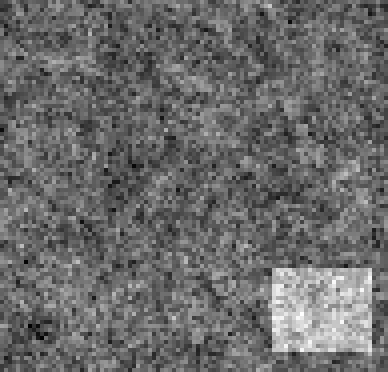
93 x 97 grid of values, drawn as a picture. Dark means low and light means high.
In the bottom right lies a patch that is higher than the rest. The bottom right is the ninth with the highest average. The texture is blotchy. Overall the values sit about 40% of the way up the scale. Neither half mirrors the other.
